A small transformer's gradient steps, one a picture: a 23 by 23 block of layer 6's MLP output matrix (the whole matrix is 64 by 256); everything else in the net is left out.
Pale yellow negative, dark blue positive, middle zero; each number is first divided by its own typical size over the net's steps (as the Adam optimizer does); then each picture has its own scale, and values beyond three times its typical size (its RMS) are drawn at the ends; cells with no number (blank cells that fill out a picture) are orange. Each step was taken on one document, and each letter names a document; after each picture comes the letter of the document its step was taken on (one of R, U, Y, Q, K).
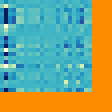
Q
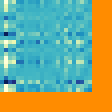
Q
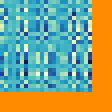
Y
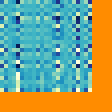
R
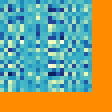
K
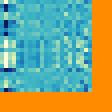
Q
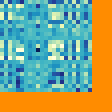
K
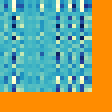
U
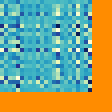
R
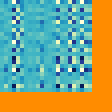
U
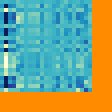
Q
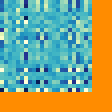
Y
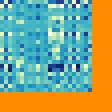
K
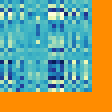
K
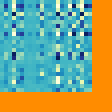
U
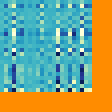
U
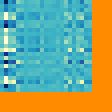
Q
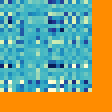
K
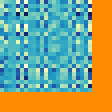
Y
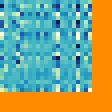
R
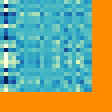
Q
